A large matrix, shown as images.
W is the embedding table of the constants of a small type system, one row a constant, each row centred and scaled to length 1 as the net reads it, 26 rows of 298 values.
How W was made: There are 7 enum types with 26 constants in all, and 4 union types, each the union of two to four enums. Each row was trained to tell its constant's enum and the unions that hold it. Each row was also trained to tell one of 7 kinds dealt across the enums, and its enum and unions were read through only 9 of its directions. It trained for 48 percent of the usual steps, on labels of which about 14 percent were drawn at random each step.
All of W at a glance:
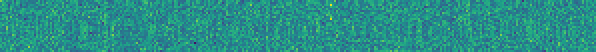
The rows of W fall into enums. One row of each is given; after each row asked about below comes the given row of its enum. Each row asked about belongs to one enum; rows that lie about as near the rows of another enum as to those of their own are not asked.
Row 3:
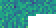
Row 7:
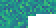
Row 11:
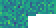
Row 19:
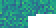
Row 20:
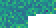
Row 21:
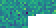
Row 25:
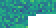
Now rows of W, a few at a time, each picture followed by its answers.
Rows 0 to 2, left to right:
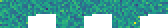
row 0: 7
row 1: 7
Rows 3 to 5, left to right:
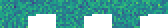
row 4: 25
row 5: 21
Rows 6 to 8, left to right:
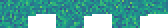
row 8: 25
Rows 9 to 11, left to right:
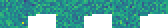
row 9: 7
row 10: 3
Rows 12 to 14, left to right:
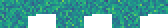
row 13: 20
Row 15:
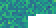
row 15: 20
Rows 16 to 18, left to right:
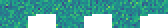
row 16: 20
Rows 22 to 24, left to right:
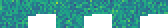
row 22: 19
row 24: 25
